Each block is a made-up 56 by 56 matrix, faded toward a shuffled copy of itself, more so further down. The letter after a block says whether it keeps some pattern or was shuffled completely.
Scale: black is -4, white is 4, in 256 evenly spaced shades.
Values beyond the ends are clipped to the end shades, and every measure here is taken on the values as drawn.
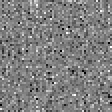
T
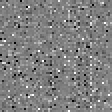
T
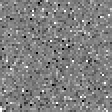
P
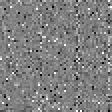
T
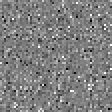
T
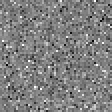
P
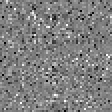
T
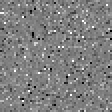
P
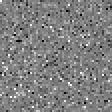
P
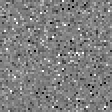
P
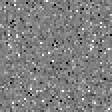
P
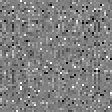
T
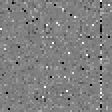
T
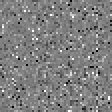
T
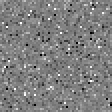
P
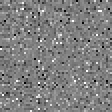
T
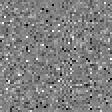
T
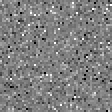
P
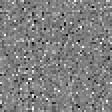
T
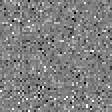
T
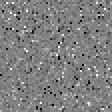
P
